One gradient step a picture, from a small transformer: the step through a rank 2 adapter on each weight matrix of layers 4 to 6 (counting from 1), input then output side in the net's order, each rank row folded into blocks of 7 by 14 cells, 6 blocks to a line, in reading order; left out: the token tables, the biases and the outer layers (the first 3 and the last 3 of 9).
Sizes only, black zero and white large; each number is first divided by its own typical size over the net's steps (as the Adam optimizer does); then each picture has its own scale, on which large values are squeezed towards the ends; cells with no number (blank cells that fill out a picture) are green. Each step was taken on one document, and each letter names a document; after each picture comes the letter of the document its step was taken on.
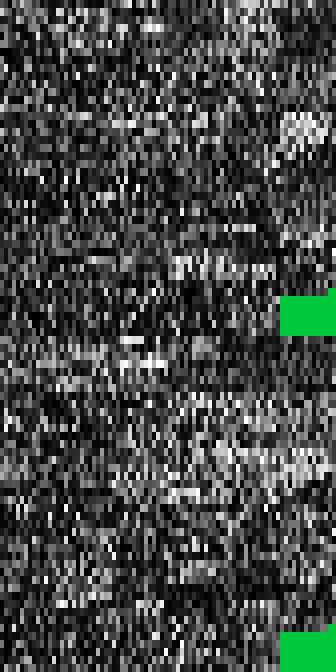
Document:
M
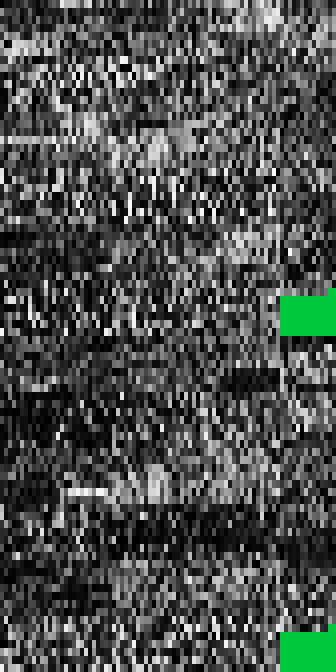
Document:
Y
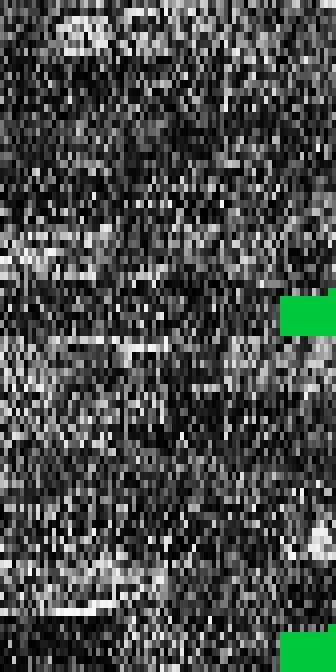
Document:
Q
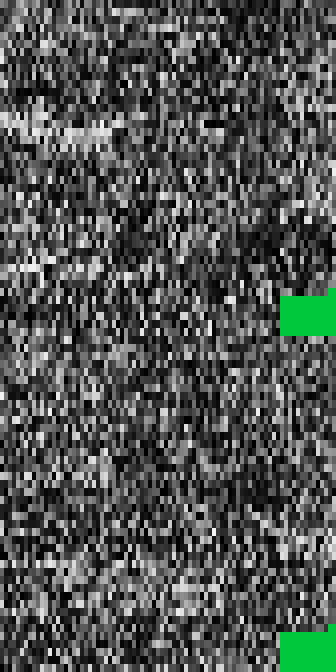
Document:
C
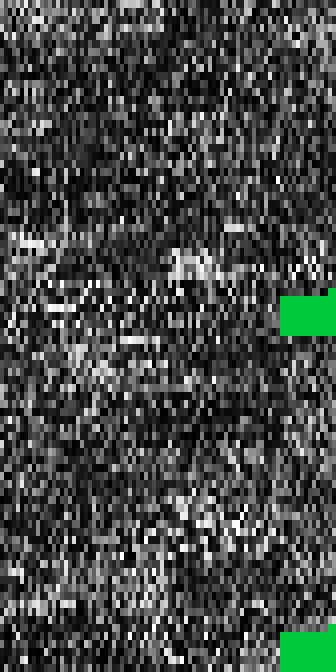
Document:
M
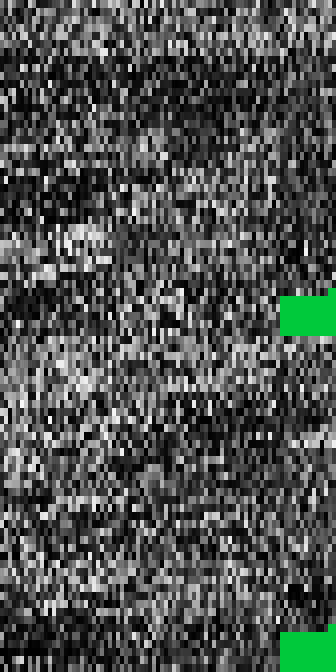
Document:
Q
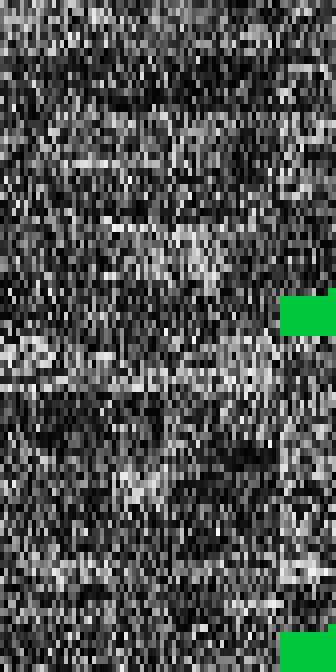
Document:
C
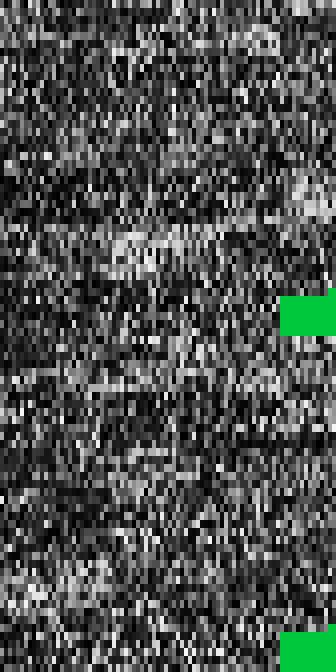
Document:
C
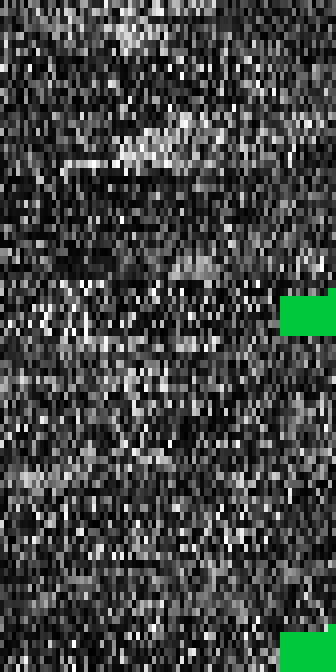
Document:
M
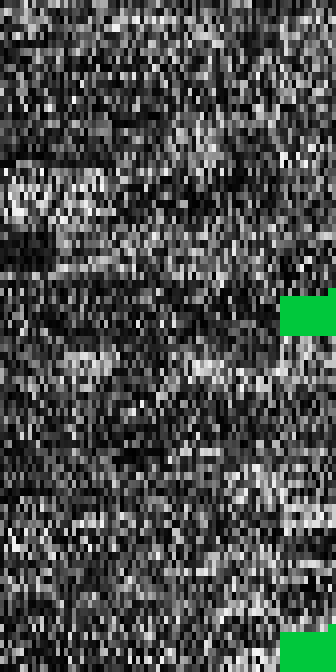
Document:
C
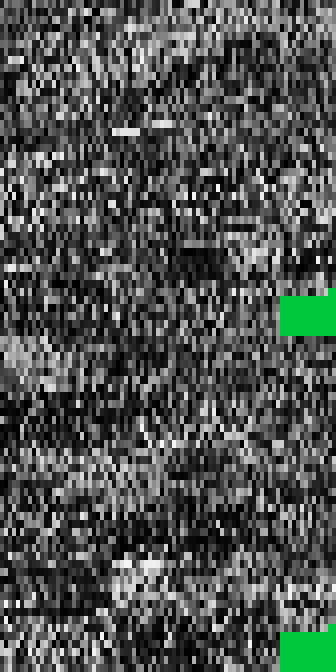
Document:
Y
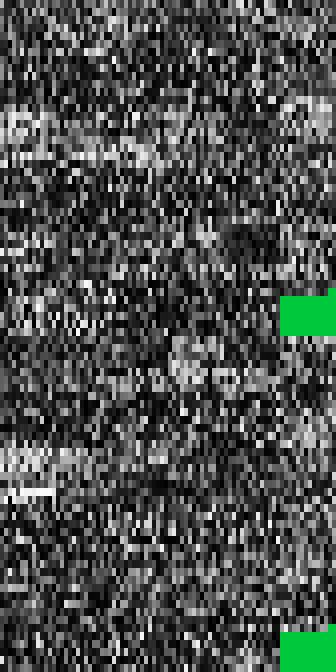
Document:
C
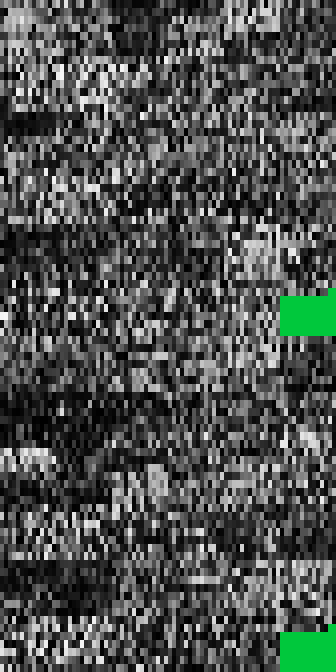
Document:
Y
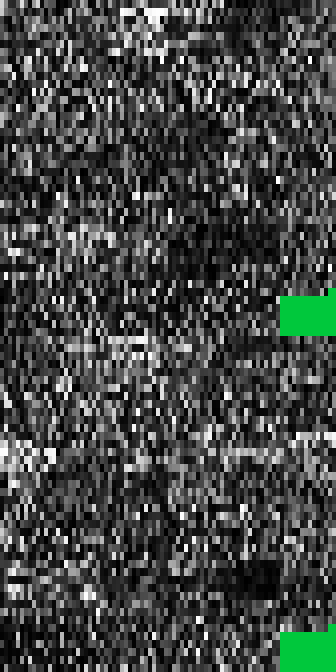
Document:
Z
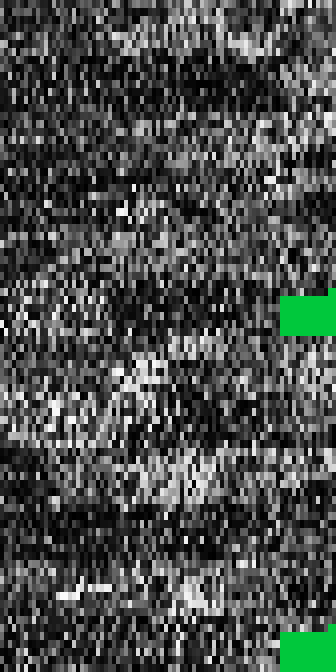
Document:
Q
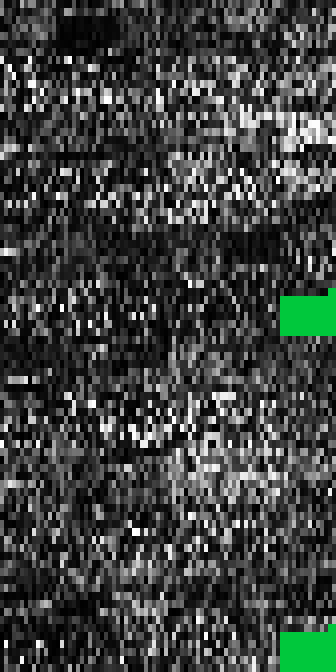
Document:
Z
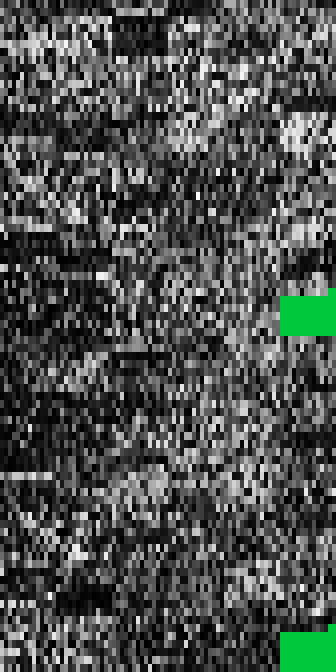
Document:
Y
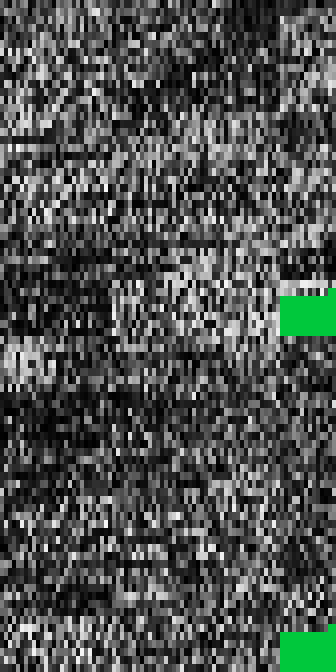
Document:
Y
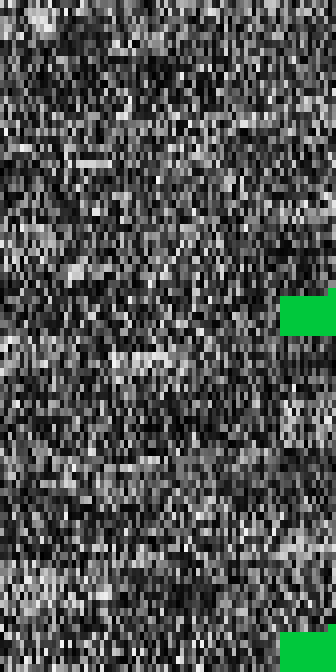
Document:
C
